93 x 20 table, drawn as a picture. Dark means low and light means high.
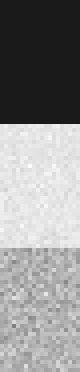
It is made of 3 by 1 panels. Panel 1,1: very low, flat. Panel 2,1: very high, fine-grained, faint in contrast. Panel 3,1: high, fine-grained.
